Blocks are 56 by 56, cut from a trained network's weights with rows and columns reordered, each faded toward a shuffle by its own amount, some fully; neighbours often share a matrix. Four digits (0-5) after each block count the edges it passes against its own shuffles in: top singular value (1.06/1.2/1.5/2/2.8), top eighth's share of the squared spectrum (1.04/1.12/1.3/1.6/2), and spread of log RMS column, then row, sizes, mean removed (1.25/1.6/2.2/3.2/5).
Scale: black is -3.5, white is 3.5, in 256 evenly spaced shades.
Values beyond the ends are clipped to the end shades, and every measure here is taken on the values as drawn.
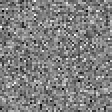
0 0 0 0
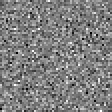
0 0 0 0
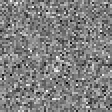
1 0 0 0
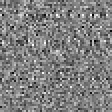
4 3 1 2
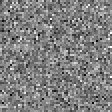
0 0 0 0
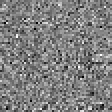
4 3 0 2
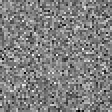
3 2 0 1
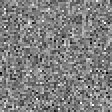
0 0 0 0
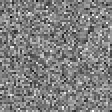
0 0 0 0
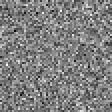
0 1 0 0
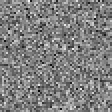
1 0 0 0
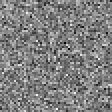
0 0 0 0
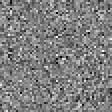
2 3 2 1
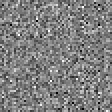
3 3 1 1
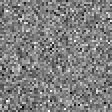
2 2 0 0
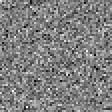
1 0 0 0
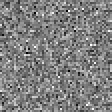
1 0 0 0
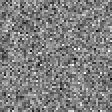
1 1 0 0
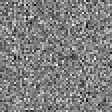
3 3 2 1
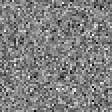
2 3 1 1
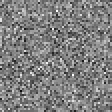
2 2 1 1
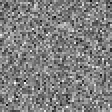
2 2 0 0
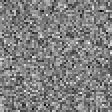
3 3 0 1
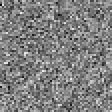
2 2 0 0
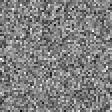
1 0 0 0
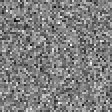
1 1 0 0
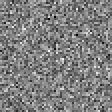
1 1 0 0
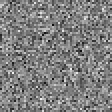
0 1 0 0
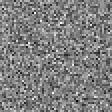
1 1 0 0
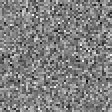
1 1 0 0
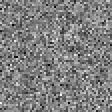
1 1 0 0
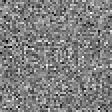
3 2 0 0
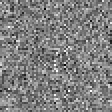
2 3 1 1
